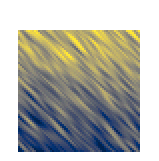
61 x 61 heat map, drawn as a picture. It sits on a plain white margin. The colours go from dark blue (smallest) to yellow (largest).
Grain: diagonal, down to the right. Slope: up to the top. Ninth with the lowest average: bottom left.
